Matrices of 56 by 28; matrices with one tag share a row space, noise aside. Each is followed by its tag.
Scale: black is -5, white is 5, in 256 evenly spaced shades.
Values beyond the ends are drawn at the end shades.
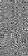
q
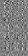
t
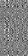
t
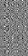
t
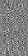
t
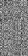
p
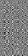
t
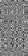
q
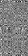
p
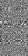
p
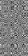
q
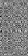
p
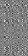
t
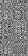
p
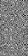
q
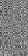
p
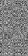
p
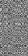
p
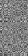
p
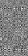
p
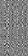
t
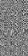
q
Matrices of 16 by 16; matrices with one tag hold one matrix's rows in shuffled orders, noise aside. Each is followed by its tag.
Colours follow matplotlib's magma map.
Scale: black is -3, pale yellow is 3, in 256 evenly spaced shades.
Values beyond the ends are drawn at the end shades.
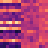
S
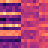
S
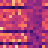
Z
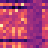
Z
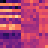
S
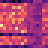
Z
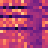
Z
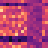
Z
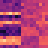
S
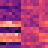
S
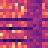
Z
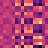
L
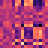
L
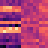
S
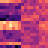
S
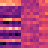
S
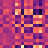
L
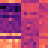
S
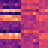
S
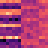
S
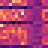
Z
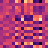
L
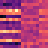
S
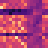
Z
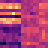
S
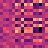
L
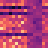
Z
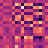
L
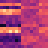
S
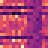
Z
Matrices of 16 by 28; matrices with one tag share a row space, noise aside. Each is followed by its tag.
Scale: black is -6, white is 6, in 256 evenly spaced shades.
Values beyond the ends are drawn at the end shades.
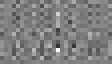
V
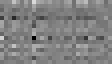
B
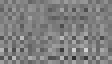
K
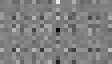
V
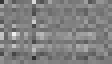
B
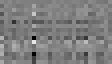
B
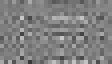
K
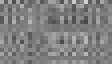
K
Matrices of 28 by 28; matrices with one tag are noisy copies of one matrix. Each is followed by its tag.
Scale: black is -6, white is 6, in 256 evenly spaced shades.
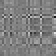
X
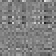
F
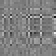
X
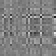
X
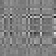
X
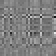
X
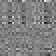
F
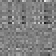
F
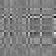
X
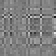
X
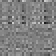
F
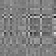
X
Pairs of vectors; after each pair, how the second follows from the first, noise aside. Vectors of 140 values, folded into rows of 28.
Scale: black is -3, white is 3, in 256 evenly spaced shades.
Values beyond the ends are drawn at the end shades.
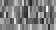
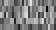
negated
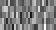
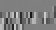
partly zeroed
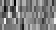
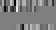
partly zeroed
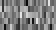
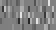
partly zeroed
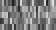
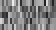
negated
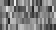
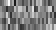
negated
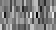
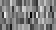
negated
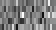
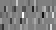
partly zeroed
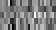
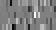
partly zeroed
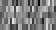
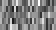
negated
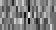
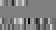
partly zeroed
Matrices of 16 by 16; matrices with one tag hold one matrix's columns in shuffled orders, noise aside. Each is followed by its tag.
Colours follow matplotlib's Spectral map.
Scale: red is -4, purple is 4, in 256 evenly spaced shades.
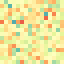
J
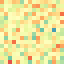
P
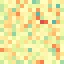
J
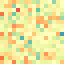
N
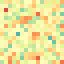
N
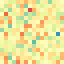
N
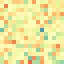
P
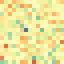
P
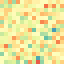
P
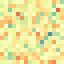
N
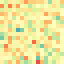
P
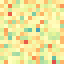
P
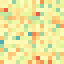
N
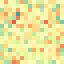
J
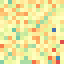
P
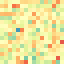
P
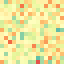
P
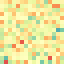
P
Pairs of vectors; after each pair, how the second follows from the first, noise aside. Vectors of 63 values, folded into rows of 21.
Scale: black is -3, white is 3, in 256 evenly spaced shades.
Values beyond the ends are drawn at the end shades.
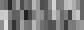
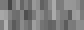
shrunk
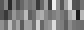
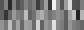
copied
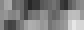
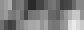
copied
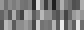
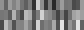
copied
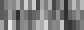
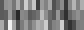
copied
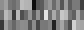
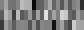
copied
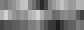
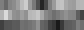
copied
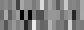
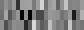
copied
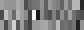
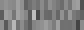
shrunk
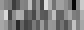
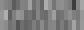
shrunk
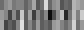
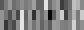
copied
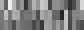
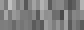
shrunk
